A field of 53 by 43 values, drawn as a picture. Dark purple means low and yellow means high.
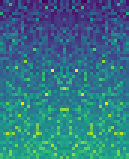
Stripes: none. Grain: fine. Average level on the scale: 40%. Slope: up to the bottom. Mirror symmetry: left to right.
